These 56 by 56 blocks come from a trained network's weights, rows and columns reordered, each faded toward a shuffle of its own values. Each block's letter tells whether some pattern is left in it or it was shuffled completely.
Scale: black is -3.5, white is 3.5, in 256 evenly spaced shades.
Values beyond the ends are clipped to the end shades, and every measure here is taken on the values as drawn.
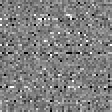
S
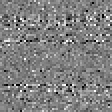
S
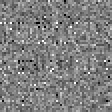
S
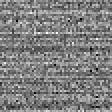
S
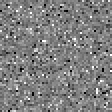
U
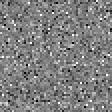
U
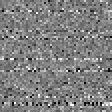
S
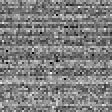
S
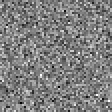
U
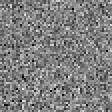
S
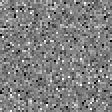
U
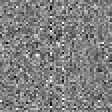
S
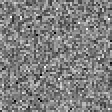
U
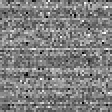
S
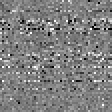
S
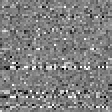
S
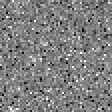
U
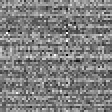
S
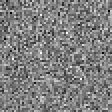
U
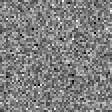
U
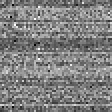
S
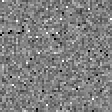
U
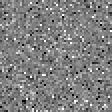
U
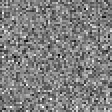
S
